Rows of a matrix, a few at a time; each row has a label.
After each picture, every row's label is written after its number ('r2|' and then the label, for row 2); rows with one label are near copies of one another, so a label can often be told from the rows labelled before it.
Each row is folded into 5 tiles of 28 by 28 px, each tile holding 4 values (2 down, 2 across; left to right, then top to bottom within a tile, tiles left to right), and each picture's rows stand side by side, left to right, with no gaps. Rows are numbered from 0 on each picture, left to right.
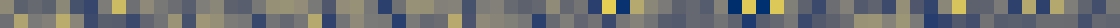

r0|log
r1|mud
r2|mud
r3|mud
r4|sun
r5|sun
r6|log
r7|sun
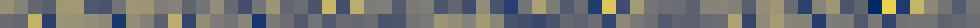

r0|mud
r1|mud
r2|sun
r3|log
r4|sun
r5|mud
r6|sun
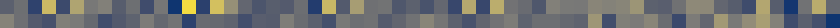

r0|sun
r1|sun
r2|sun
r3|sun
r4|mud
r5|log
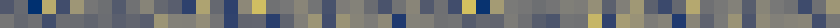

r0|sun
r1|log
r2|mud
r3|sun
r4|mud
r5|mud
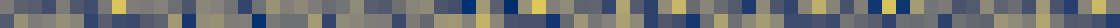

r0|log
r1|mud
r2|mud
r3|log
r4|log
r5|log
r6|sun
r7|log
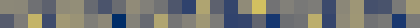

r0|mud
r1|log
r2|mud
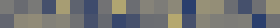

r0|log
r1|mud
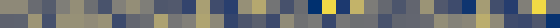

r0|mud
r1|log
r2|sun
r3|log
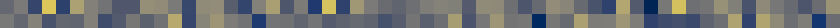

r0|sun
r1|mud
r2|sun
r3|mud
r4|log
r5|mud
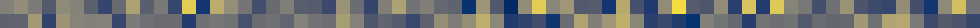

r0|mud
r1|sun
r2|log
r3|log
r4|log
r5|sun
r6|log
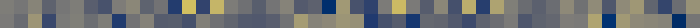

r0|mud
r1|sun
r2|log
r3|sun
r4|mud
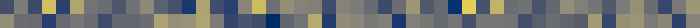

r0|sun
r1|log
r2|mud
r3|sun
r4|mud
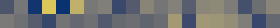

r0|sun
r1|mud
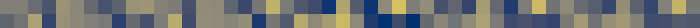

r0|mud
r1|mud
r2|log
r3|log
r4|log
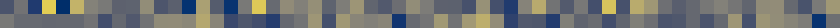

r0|sun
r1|log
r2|mud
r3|log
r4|sun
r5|mud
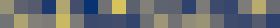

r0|log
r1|log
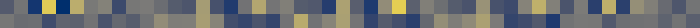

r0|sun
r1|log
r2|log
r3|log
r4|sun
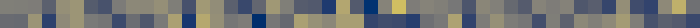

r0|mud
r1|mud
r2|log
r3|mud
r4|log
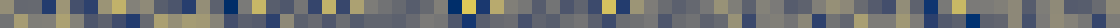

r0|log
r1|log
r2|sun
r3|sun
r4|sun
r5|mud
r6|log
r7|mud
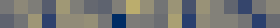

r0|mud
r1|mud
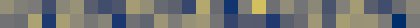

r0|mud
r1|log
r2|mud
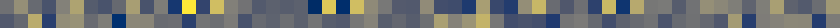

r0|mud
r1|sun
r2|sun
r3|log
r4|sun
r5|mud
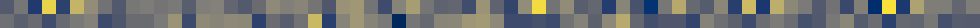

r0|sun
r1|mud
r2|mud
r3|log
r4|log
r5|sun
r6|sun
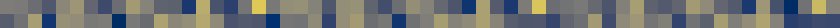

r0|mud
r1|log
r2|mud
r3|log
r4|mud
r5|log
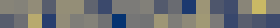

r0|mud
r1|log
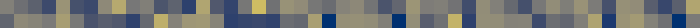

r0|log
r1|log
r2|mud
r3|mud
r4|mud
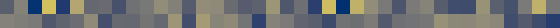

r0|sun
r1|mud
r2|sun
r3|log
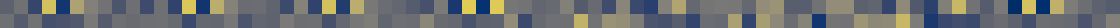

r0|sun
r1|sun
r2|sun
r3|sun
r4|log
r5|mud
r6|log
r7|sun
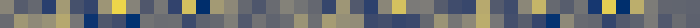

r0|log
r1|sun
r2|log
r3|log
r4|sun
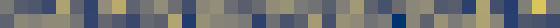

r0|log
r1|mud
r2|mud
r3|log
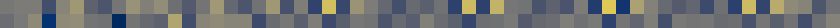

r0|mud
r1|mud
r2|sun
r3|sun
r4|sun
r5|sun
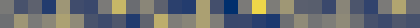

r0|log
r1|log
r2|log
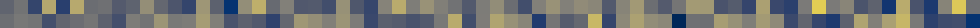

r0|sun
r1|log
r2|log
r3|mud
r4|mud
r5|log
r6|log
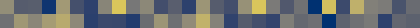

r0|log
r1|log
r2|sun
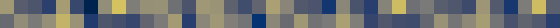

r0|log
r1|mud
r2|log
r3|log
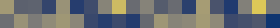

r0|log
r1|log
